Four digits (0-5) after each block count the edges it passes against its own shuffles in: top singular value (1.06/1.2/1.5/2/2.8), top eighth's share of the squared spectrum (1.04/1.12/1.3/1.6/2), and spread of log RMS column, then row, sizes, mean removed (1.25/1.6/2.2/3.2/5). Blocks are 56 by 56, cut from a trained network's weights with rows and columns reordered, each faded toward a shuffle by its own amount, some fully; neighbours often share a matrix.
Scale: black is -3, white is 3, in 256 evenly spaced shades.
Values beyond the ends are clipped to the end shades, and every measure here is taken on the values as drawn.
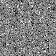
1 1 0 0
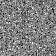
0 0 0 0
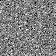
0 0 0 0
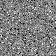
0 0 0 0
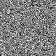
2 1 0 0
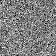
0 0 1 0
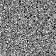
0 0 0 0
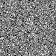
0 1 0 0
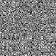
3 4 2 2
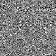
3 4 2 2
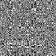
3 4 2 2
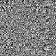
3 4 2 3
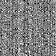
3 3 0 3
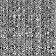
3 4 0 3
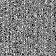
2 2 0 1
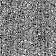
2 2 0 1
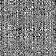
3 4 2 3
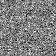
0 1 0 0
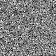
2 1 0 0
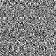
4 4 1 2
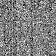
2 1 0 0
